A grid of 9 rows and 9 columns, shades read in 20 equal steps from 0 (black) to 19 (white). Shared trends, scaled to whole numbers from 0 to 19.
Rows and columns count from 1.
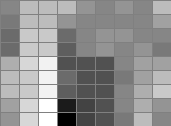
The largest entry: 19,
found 2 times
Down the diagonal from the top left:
10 14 15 7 6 6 10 13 10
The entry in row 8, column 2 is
16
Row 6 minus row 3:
6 0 3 0 -4 -5 -2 2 4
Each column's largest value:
14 16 19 14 11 11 11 14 15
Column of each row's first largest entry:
2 2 2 2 3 3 3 3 3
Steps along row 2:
up same down down same same same up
